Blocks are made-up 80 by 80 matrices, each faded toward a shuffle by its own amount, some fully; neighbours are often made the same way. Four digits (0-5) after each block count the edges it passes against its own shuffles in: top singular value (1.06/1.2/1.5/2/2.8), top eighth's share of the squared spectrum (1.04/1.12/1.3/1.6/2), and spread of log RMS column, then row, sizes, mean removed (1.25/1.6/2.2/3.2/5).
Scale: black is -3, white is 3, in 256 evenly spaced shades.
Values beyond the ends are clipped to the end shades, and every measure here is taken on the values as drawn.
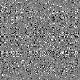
4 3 2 3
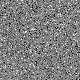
0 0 0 0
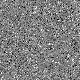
0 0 0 0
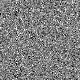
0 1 1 0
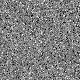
0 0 0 0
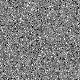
0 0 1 0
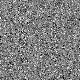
0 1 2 0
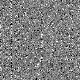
2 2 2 0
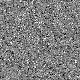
0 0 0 0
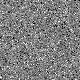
0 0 0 0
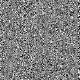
1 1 3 0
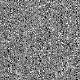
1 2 3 0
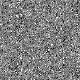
1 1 2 0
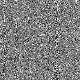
1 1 2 0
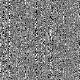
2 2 4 0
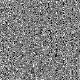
1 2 3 0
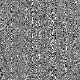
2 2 4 0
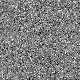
0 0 1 0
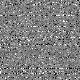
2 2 0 3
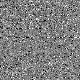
1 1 0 2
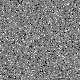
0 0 0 1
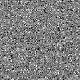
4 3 1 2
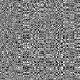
5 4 3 3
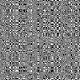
5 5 4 3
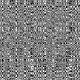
5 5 3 3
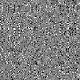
4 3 2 2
